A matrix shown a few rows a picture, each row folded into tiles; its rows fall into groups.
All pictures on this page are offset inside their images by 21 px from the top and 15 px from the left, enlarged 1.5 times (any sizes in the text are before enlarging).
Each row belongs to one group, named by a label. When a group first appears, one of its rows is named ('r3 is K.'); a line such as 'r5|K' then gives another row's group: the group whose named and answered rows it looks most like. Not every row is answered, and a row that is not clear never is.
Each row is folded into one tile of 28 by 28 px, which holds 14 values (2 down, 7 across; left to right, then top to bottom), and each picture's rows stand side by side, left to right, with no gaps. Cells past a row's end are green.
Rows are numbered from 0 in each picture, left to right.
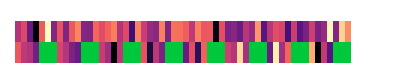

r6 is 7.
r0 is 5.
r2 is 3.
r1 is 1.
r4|3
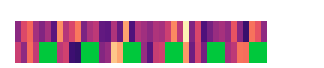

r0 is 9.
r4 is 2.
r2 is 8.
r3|5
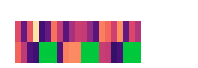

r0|1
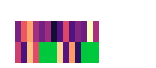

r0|9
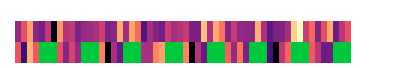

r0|9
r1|2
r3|8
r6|5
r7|1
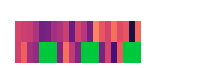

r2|3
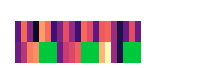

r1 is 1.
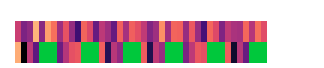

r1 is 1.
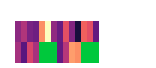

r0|5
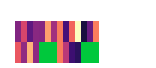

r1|1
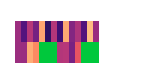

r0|8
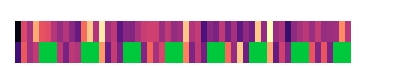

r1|5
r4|2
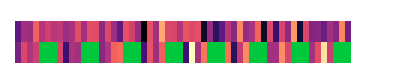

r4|7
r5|9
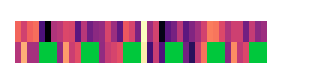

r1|7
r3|2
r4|5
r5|7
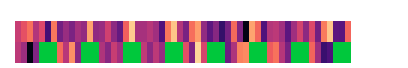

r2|5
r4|9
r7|1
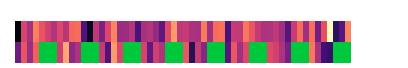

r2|9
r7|1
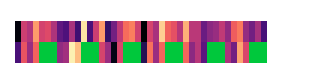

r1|8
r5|9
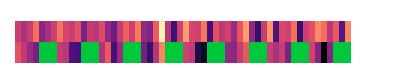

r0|1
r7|3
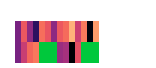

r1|3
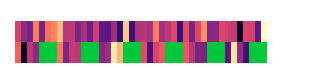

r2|8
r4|1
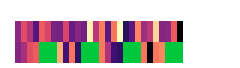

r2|1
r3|9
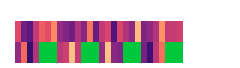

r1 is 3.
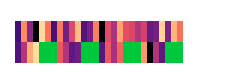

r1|1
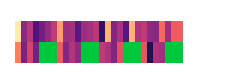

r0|2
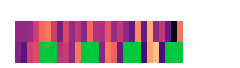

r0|5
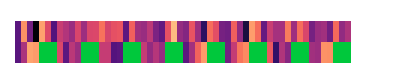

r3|5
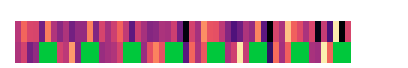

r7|8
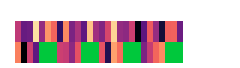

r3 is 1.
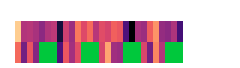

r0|2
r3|9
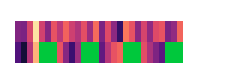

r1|3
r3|1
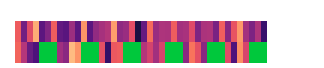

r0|1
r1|8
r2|9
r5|9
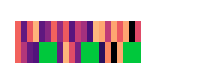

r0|1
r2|3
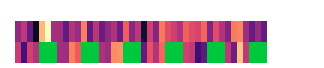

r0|5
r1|8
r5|9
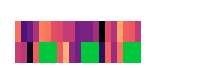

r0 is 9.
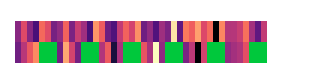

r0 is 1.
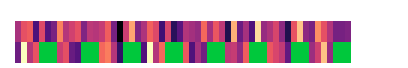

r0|7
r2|5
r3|7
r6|5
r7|9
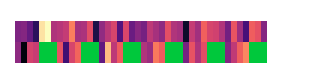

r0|5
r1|9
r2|7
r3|8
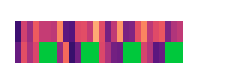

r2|1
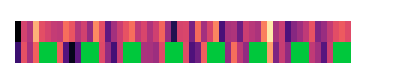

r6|2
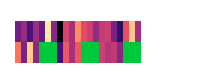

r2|5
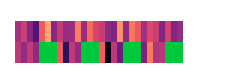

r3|7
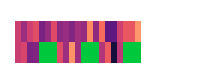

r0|1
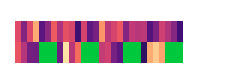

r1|7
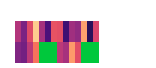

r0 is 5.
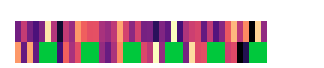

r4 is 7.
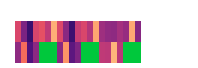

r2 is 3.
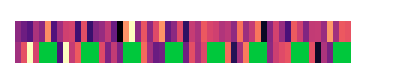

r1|7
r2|5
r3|1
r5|9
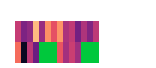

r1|2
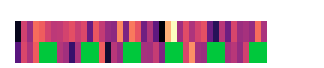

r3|5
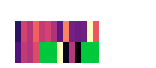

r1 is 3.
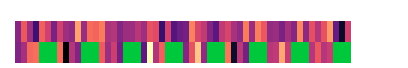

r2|2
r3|7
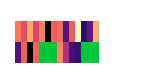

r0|3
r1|1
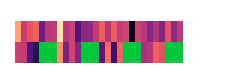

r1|2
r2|3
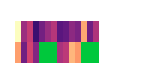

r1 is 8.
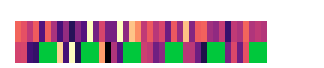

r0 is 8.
